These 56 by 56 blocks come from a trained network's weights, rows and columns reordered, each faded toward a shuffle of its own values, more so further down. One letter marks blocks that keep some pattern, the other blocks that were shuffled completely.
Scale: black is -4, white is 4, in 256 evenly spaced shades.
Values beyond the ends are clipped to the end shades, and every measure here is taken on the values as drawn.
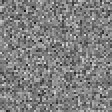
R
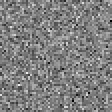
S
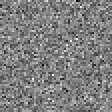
R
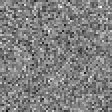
S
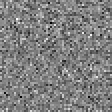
R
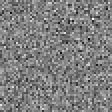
S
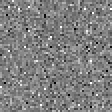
R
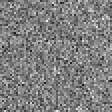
R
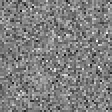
R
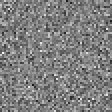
S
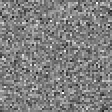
S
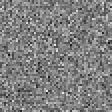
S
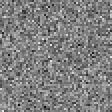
S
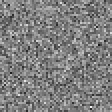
R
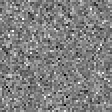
R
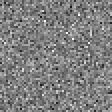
R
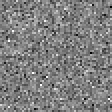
R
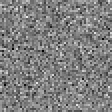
S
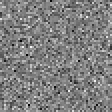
R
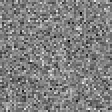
R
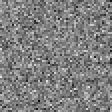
R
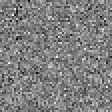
S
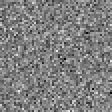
R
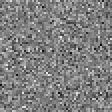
S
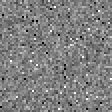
R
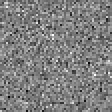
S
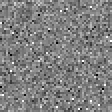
R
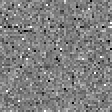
S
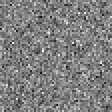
R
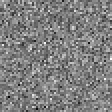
R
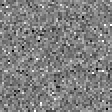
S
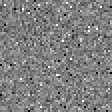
R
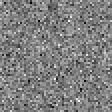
R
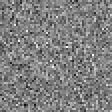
R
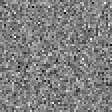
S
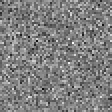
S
